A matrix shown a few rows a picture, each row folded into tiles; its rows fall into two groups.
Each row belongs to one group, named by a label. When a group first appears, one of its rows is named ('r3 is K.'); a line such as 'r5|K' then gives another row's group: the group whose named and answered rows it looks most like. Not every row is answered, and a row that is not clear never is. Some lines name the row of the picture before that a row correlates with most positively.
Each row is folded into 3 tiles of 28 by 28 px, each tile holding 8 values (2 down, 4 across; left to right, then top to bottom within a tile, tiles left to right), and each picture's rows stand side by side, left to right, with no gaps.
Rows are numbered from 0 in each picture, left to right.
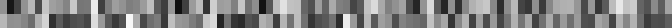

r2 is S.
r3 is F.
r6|S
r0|S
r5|S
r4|F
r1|F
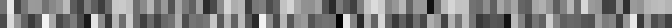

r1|F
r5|F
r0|F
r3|F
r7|S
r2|S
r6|F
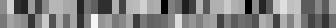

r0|S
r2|S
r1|S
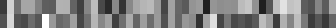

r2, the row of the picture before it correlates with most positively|0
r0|F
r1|S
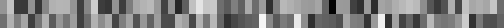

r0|S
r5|S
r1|S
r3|F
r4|S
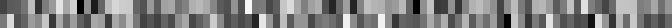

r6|F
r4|F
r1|F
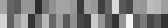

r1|S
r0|S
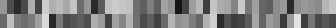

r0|S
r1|F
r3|S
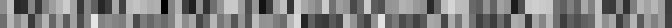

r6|F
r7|S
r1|S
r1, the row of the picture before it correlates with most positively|0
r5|F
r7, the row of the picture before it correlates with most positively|0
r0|S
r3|S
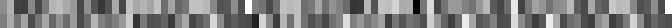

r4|S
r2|F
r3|F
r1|S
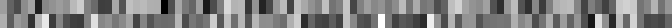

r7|F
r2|S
